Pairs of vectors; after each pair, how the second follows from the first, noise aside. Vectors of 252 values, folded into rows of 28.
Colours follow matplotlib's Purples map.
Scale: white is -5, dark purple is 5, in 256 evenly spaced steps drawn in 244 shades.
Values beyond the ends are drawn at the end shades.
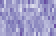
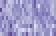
reversed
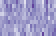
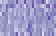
sign-scrambled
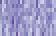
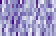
scaled up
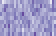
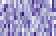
scaled up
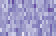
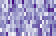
scaled up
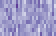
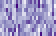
scaled up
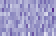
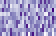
scaled up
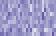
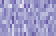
reversed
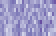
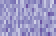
sign-scrambled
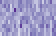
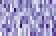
scaled up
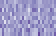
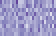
reversed
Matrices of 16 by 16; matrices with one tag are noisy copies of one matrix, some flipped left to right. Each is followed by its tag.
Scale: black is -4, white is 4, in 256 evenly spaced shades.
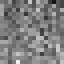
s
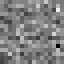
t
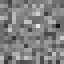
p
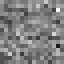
t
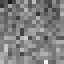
s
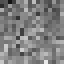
s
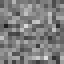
p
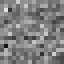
t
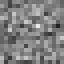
p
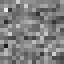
t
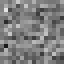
t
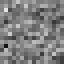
t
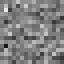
t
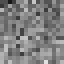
s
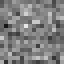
p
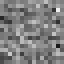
t
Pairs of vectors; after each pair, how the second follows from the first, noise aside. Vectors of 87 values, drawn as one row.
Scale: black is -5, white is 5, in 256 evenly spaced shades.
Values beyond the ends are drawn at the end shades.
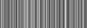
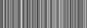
reversed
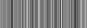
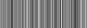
copied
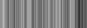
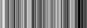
scaled up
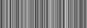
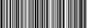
scaled up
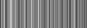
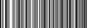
scaled up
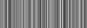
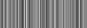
reversed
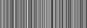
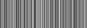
reversed
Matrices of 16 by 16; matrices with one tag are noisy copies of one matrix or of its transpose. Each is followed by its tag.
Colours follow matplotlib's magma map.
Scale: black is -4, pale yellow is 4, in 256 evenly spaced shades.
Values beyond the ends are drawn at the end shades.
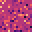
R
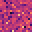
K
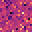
K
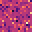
K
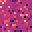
R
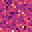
K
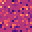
R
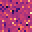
K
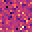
K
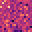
R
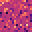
R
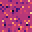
K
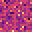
K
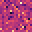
K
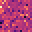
R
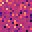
R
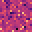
K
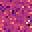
K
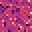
K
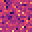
K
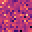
R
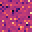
K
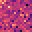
R
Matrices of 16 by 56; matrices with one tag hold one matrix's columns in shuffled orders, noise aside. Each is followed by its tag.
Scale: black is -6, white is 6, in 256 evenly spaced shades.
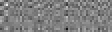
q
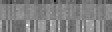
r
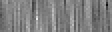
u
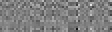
q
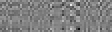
q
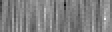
u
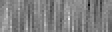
u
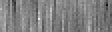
u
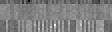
r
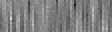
u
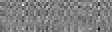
q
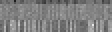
r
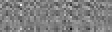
q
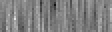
u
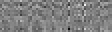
q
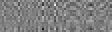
q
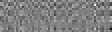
q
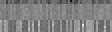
r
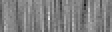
u
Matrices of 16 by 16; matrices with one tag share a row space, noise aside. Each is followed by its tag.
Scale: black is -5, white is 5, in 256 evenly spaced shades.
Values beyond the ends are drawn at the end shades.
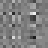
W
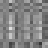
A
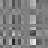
W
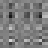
A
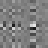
W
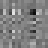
W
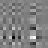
W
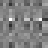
A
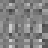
A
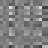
A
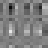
A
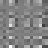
A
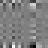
W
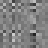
W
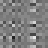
W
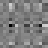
A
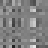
W
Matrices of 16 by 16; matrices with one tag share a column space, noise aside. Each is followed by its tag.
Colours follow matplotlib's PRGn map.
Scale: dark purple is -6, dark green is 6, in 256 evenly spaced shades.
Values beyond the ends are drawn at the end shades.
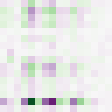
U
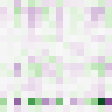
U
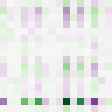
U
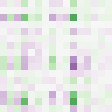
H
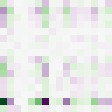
U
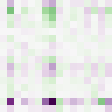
U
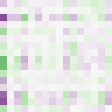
H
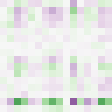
U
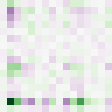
U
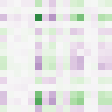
H
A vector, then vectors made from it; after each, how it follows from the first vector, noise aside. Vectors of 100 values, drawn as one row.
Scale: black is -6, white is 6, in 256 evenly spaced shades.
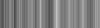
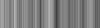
negated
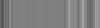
partly zeroed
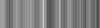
reversed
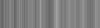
shrunk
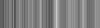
copied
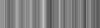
reversed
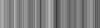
negated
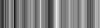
scaled up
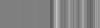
partly zeroed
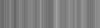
shrunk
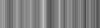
reversed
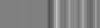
partly zeroed
